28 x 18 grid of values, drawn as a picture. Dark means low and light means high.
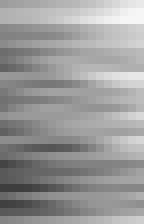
The field climbs toward the top right. The ninth with the lowest average is the bottom left. The top right is the smoothest part. The ninth with the highest average is the top right. The grain runs across in streaks. Neither half mirrors the other.
